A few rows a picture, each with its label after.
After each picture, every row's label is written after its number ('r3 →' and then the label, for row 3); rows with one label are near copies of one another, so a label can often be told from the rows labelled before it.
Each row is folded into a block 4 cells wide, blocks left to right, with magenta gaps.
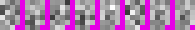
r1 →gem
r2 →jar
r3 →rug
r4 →jar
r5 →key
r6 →gem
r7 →key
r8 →key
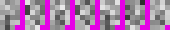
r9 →jar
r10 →gem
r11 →key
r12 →gem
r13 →jar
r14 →rug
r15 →key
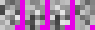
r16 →gem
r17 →jar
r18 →jar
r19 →gem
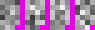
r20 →rug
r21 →jar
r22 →key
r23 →gem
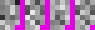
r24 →rug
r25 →gem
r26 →key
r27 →gem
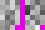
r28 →key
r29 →gem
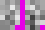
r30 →key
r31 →jar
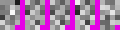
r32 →rug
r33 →gem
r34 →gem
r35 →gem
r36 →jar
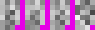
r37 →key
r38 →key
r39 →key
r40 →gem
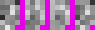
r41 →rug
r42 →key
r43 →key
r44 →rug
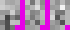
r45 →jar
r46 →key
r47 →key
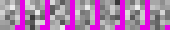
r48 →key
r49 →jar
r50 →gem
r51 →key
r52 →rug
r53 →key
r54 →jar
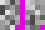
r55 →gem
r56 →jar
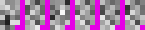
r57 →jar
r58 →gem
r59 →rug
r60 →gem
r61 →gem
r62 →gem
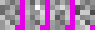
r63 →gem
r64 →key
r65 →key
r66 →gem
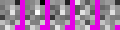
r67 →rug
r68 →rug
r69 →rug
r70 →gem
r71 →rug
